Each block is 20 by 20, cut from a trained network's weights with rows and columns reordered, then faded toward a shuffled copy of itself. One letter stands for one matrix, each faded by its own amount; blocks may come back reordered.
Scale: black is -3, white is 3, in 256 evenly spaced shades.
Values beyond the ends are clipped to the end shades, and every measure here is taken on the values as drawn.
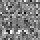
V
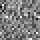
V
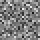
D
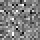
V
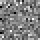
V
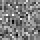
D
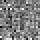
V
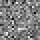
V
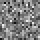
D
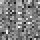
V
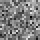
D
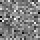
V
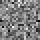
D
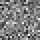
V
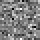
V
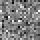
D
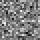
D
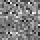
V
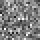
D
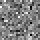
V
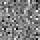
V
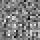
V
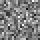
D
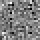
V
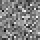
D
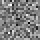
V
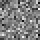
V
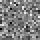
D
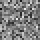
D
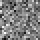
V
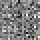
V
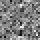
V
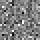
V
